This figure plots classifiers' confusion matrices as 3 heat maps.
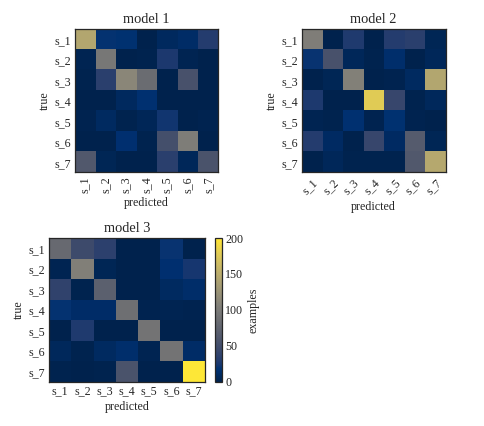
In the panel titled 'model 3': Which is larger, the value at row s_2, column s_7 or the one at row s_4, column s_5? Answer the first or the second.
the first
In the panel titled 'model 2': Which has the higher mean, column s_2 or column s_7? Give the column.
s_7
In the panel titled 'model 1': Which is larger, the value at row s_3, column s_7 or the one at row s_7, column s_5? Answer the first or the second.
the second
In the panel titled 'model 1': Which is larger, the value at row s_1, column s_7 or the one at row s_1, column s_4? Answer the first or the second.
the first
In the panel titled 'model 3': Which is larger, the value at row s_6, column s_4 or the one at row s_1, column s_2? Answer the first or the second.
the second
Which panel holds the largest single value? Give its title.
model 3
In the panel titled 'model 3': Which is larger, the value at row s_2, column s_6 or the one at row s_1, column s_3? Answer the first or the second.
the second
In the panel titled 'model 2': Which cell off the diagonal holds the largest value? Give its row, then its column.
s_3, s_7
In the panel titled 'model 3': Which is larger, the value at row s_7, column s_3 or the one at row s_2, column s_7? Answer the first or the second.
the second
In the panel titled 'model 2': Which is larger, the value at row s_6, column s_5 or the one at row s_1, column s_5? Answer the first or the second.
the second
